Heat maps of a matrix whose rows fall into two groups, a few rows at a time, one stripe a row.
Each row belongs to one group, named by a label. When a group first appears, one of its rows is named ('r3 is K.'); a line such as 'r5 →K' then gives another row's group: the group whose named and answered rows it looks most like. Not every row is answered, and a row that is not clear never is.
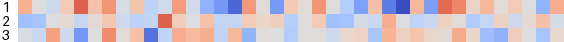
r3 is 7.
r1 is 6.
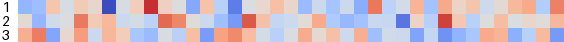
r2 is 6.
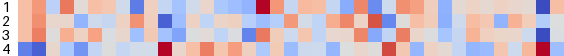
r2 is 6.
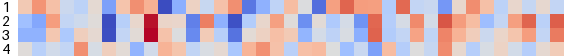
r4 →6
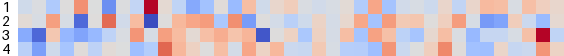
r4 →6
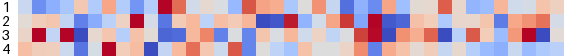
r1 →6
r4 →7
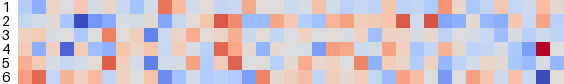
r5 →7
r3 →7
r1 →6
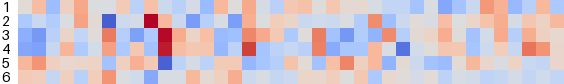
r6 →7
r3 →6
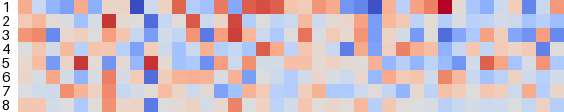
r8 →7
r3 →7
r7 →6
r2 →7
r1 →6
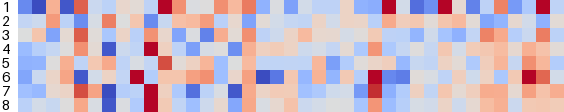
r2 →7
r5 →6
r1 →6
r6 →6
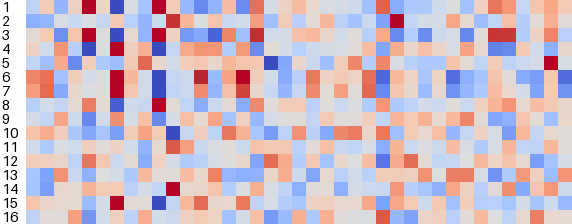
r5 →6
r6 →7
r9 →7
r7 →7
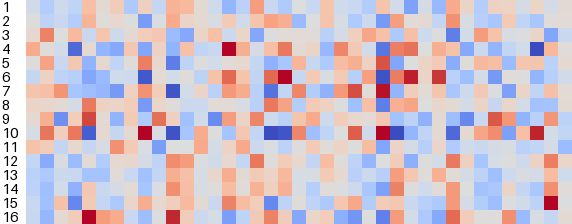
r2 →6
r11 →7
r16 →6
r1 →6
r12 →6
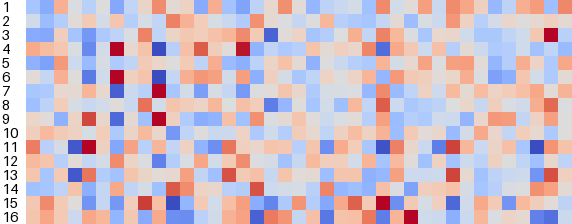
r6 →7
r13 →6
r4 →7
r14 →6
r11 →6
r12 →7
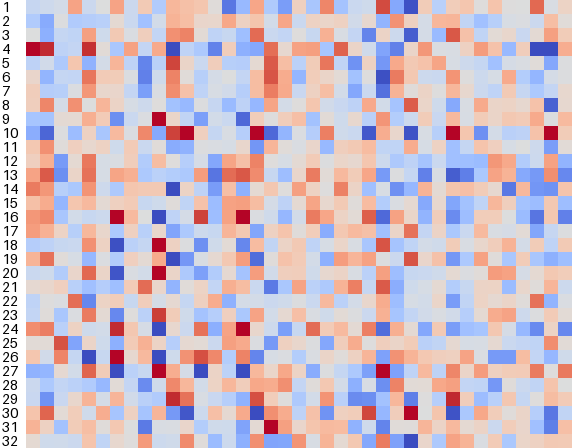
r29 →6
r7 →6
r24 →7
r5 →6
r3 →6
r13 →7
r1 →6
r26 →7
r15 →7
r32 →6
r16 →7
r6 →6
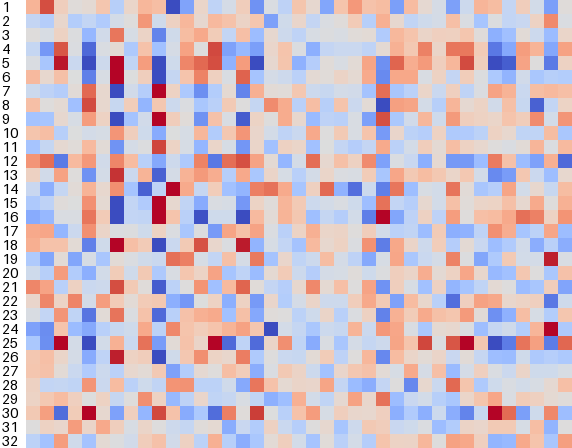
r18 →7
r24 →6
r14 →6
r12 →7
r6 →7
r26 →7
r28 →6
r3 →7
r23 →7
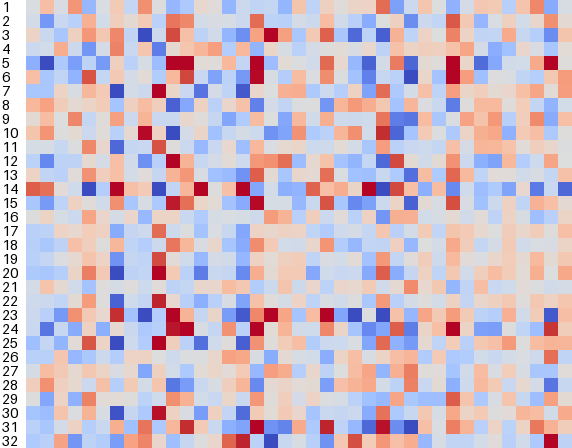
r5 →6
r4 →7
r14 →7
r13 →6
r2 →6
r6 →6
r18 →6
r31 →6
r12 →6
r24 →6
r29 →6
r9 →6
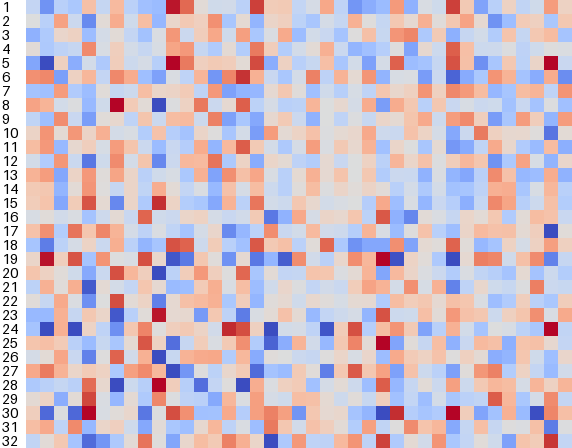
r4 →6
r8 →7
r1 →6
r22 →7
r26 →7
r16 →6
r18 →6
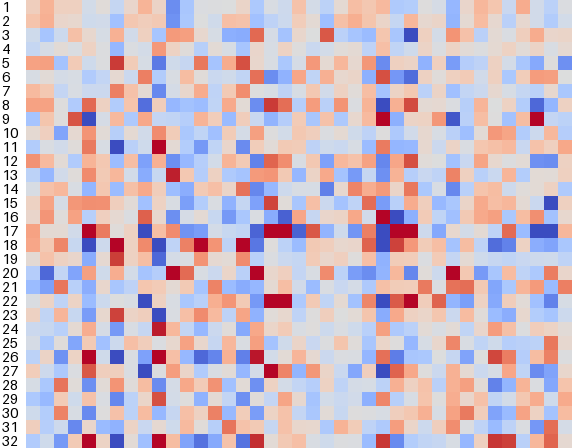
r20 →6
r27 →6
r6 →6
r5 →7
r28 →7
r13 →6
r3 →6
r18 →7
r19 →7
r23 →7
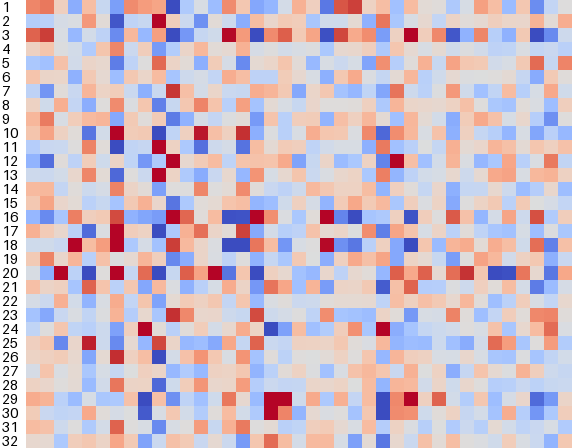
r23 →6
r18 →6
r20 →7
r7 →6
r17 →7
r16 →6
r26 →7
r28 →7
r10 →7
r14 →7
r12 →6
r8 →7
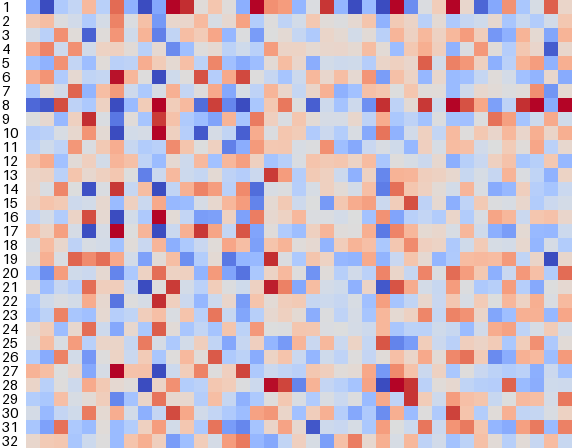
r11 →6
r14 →7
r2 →7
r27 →7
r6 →7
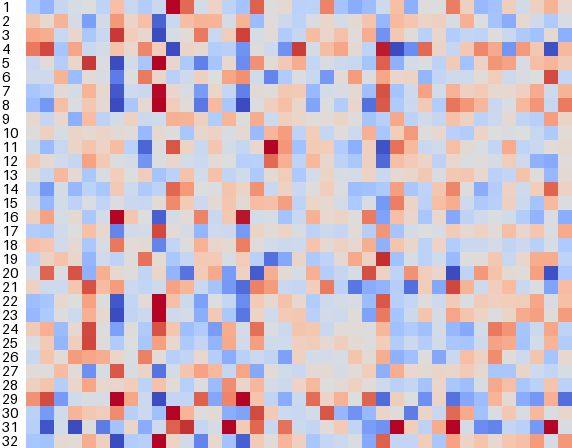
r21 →6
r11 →6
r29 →7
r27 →7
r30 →6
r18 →7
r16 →7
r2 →7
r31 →6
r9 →6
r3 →7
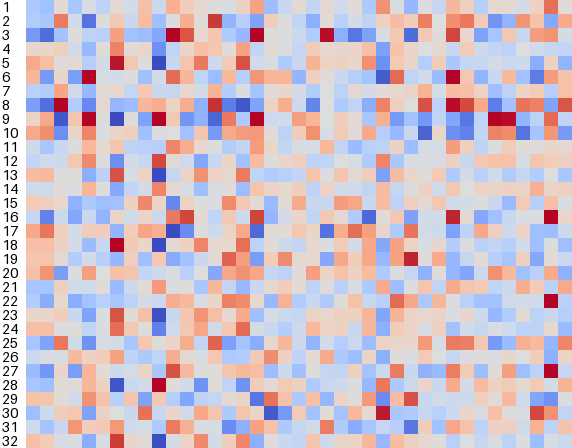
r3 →6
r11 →6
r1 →6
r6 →6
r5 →7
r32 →7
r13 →7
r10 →7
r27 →6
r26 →6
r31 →6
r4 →7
